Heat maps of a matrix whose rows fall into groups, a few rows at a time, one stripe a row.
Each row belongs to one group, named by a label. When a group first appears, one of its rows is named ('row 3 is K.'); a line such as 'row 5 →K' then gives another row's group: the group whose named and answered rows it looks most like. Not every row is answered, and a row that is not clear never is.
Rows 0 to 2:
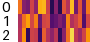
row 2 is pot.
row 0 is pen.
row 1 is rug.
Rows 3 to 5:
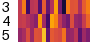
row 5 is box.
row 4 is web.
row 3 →pot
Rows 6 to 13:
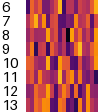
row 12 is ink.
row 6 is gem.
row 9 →pot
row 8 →pen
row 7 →rug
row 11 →box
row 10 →web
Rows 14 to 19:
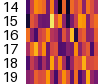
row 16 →pen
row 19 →ink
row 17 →rug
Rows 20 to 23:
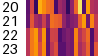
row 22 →rug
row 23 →rug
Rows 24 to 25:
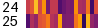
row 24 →rug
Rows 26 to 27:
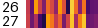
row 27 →box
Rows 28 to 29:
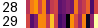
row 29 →pen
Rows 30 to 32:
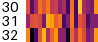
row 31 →box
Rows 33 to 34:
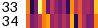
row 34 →pen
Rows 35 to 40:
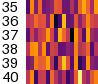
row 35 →gem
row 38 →rug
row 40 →pot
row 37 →ink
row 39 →ink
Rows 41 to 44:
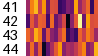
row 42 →pot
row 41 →rug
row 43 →web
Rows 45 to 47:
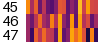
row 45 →web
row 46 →box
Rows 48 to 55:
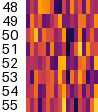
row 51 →pot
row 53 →box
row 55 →web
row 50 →web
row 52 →web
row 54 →web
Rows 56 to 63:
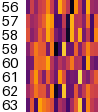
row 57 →pen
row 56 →ink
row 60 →ink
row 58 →pen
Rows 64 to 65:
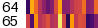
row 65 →box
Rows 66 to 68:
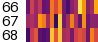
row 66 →gem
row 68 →gem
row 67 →box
